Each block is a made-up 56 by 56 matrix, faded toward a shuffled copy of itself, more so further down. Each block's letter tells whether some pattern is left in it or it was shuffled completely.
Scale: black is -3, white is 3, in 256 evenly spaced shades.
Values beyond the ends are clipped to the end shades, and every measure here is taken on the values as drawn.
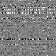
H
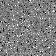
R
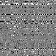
H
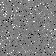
R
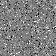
R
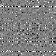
H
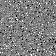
R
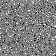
R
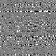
H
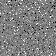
R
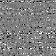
H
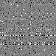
H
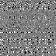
H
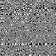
H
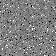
R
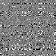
H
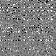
H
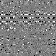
H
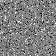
R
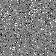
R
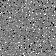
R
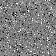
R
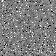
R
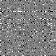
H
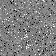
R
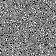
R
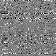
H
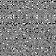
H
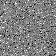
R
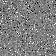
R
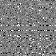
H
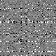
H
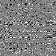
H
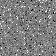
R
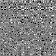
H
